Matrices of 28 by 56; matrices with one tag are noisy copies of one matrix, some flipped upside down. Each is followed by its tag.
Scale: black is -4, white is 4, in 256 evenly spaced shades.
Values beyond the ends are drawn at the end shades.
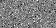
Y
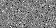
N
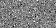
Y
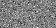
Y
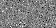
N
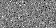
N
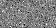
N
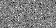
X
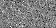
N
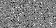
X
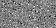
Y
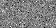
N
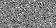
X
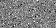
Y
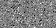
X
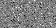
X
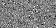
Y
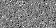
N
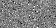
Y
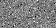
Y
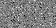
X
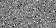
Y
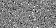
Y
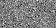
Y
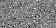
Y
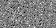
X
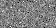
N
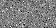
N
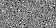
N
